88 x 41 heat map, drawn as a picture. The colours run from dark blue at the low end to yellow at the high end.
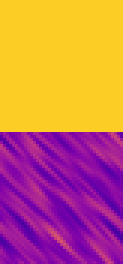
It is made of 2 by 1 panels. Panel 1,1: very high, flat. Panel 2,1: low, slanting down to the right.
